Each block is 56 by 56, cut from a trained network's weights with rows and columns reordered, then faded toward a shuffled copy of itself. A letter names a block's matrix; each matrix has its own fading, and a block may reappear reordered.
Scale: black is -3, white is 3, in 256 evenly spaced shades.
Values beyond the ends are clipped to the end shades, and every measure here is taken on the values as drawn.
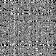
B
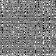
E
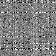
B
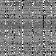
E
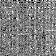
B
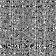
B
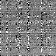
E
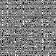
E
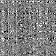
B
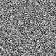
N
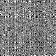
B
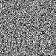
N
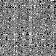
B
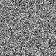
N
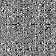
B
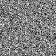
N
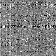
B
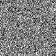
N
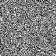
N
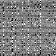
E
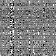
E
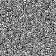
N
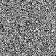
N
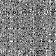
B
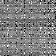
E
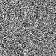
N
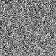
N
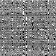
E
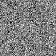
N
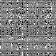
E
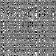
E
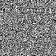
N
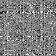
B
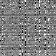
E
